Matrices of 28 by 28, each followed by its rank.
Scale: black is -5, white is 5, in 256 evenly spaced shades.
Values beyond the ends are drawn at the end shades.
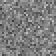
full rank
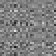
three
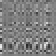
two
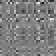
three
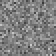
full rank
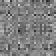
five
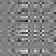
two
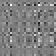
two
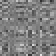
three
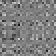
three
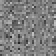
five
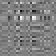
two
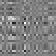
two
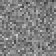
full rank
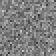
full rank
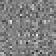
five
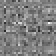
five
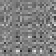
three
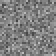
full rank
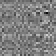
five
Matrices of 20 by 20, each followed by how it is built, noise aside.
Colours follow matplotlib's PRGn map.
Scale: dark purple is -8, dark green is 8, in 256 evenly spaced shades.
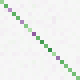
diagonal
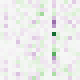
uneven columns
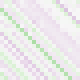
Toeplitz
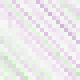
Toeplitz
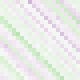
Toeplitz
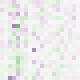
uneven columns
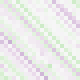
Toeplitz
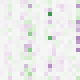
uneven columns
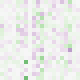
uneven columns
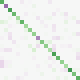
diagonal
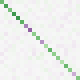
diagonal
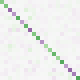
diagonal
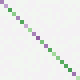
diagonal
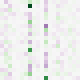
uneven columns
